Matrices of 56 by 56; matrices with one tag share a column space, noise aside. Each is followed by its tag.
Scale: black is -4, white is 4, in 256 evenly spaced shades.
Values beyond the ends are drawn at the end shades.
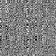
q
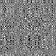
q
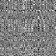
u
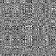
q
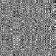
q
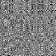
u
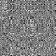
u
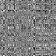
u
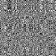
u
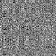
q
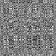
q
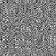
q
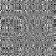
u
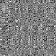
q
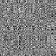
q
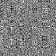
q
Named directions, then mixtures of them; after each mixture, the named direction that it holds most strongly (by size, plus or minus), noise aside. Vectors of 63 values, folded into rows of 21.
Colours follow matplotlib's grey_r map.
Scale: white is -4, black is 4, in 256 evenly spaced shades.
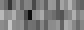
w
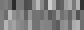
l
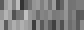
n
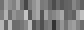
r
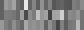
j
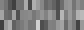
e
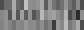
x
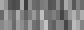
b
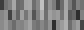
x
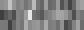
w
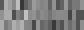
n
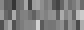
e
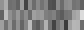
b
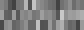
e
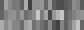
j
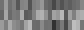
j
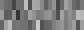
e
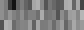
e
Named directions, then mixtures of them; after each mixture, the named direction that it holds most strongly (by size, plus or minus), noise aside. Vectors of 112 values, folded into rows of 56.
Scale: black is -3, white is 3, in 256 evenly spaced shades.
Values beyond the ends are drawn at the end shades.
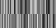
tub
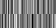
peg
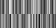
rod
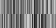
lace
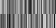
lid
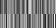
lid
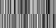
tub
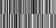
peg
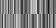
tub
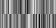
rod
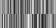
lace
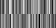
rod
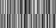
tub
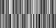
rod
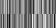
lid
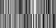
tub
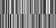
rod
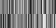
lid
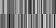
lid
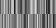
tub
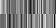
lid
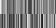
lid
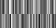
rod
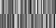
lid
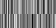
peg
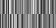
rod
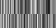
tub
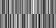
rod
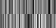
lace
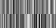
lace
